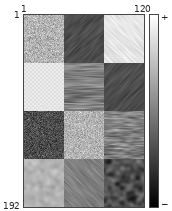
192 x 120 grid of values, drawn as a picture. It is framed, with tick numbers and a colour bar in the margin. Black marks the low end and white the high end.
It is made of 4 by 3 panels. Panel 1,1: high, fine-grained. Panel 1,2: low, slanting up to the right, faint in contrast. Panel 1,3: very high, slanting down to the right, faint in contrast. Panel 2,1: very high, checkered, faint in contrast. Panel 2,2: middling, streaked across. Panel 2,3: low, slanting up to the right, faint in contrast. Panel 3,1: low, fine-grained. Panel 3,2: high, fine-grained. Panel 3,3: middling, streaked across. Panel 4,1: high, blotchy, faint in contrast. Panel 4,2: middling, slanting down to the right, faint in contrast. Panel 4,3: low, blotchy.
